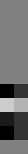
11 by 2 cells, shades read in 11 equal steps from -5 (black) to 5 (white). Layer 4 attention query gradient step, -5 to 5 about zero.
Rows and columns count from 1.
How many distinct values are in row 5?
1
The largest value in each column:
3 2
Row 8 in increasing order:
2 3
